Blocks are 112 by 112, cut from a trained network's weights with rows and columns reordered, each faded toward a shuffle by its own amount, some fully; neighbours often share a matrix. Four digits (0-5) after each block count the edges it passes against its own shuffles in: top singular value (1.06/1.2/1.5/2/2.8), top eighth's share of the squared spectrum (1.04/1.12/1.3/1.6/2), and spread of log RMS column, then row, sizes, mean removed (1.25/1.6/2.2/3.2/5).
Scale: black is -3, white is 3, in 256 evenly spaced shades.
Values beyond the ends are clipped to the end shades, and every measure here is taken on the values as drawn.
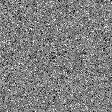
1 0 0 0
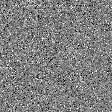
2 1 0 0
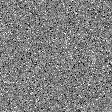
0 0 0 0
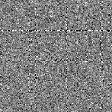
4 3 3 2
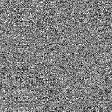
3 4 1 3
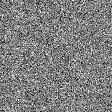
0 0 0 0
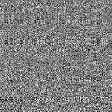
4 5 2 3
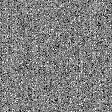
2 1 0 0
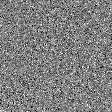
0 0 0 0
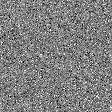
0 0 0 0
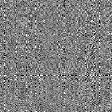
4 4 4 2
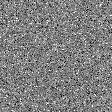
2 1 0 0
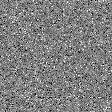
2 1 0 0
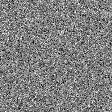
1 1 0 0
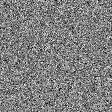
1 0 0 0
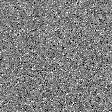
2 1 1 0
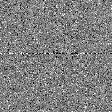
3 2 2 1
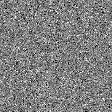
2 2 0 1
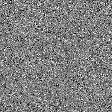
2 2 0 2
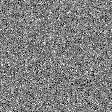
1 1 0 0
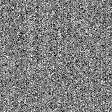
2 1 0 0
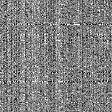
4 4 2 3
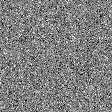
1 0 0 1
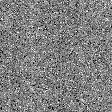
1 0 0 0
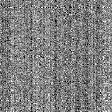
4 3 2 3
